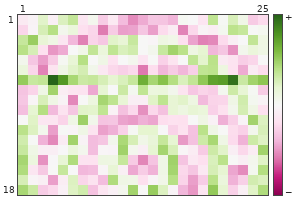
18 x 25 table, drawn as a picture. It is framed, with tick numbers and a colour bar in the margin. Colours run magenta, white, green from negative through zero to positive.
Odd lines: row 7. Slope: none. Ninth with the lowest average: top middle. Rings: centred on the bottom middle.
